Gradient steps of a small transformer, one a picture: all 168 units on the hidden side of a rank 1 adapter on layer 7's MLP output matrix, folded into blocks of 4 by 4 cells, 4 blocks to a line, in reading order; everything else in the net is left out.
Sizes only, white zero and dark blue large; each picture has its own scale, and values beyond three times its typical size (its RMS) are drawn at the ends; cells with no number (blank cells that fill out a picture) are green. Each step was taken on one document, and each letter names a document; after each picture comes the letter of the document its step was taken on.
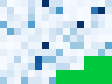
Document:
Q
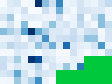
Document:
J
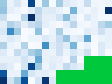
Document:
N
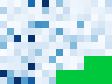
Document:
N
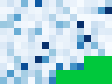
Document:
Q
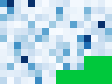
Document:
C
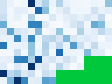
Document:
N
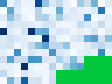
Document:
J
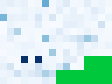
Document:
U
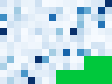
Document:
J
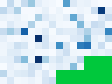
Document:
C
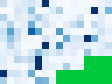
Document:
Q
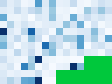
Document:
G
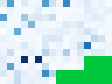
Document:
U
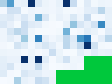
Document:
C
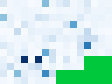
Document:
U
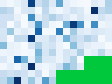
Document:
N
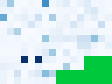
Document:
U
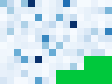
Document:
C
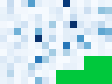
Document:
C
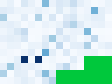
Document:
U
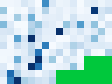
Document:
N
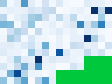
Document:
Q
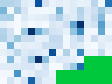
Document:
J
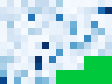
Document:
Q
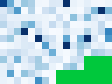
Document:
C
